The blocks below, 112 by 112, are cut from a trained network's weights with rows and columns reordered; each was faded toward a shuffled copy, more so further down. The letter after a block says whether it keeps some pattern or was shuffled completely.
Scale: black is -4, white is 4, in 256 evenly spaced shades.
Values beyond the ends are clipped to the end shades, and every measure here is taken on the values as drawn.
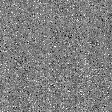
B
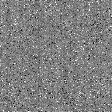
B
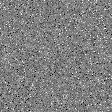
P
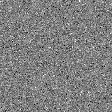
B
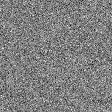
P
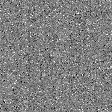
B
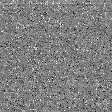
B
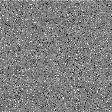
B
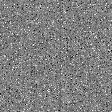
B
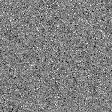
B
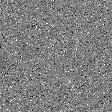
P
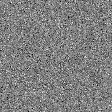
B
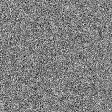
B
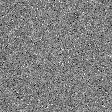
P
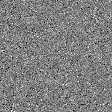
B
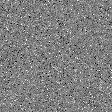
P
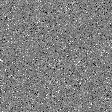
P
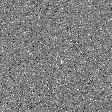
P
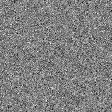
B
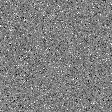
P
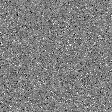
P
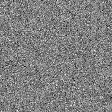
B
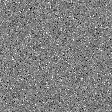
P
